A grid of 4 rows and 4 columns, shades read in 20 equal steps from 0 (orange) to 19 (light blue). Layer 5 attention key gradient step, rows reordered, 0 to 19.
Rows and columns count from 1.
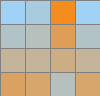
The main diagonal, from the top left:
19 14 9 7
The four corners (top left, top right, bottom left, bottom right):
19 19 6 7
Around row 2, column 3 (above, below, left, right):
0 9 14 15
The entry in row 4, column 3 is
14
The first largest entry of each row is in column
1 1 1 3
